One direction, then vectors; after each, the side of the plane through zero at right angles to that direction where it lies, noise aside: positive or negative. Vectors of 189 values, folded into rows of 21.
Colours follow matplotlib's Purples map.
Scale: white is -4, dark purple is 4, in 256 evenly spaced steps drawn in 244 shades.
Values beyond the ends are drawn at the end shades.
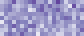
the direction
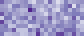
negative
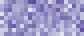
positive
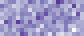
positive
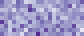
negative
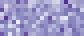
negative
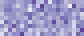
positive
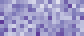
negative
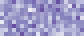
positive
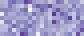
positive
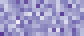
negative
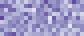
positive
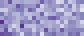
negative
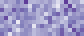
negative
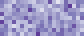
negative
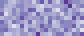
negative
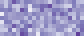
positive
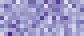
positive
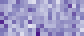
negative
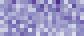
positive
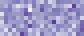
positive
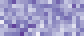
positive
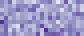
negative
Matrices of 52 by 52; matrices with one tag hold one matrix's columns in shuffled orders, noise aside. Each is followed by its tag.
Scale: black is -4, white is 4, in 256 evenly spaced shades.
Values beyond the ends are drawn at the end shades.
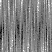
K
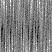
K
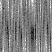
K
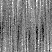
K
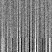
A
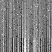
A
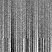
A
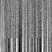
A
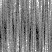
K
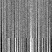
A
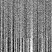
A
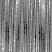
K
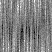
K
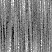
K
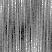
K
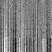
A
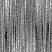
K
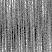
K
